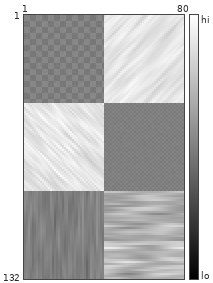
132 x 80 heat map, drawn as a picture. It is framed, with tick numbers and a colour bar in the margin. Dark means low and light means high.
The table splits into 3 rows of 2 panels. Panel 1,1: middling, checkered, faint in contrast. Panel 1,2: very high, slanting up to the right, faint in contrast. Panel 2,1: very high, slanting down to the right, faint in contrast. Panel 2,2: middling, checkered, faint in contrast. Panel 3,1: middling, streaked downward, faint in contrast. Panel 3,2: high, streaked across.
